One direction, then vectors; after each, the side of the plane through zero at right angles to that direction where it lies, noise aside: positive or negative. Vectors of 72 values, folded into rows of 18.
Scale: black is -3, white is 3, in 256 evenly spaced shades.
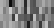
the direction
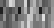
negative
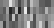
negative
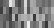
negative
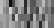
positive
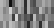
positive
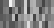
negative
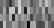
positive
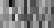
positive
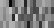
positive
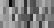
positive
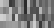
positive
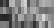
negative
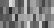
negative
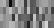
positive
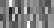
negative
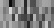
positive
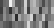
negative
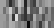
positive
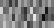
positive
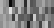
positive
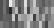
negative
